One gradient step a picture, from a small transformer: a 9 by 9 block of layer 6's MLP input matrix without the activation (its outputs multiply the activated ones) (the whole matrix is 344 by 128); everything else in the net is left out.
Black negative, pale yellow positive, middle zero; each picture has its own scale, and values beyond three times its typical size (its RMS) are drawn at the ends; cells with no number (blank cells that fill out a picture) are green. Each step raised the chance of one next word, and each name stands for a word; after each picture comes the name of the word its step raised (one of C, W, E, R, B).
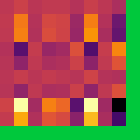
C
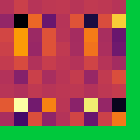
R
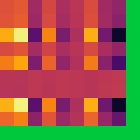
C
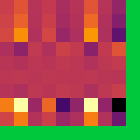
C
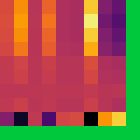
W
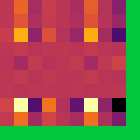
C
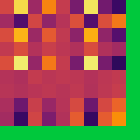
R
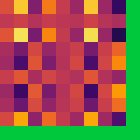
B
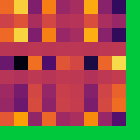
B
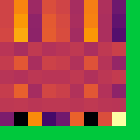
W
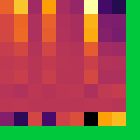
W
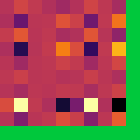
R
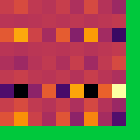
B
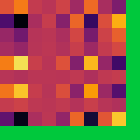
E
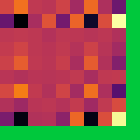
E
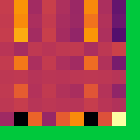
W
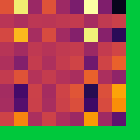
B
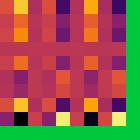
W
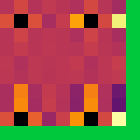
E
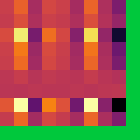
C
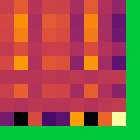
W
